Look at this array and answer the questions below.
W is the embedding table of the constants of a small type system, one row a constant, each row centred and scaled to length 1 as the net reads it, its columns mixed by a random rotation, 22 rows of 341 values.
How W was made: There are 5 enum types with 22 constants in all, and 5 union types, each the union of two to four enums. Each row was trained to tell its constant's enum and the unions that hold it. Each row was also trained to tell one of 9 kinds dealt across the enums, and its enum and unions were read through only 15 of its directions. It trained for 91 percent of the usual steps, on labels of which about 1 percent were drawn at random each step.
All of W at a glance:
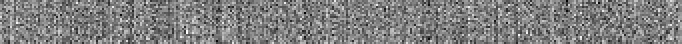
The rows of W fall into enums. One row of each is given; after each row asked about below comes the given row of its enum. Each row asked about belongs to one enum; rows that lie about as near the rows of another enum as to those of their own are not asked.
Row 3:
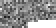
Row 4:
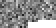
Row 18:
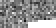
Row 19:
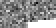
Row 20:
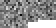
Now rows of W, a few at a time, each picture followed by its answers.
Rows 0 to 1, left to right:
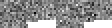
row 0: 4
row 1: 19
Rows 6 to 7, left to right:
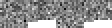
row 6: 18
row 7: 3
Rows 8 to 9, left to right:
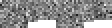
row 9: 18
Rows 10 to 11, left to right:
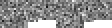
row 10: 20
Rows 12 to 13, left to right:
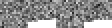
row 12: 3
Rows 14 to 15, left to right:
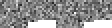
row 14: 20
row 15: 20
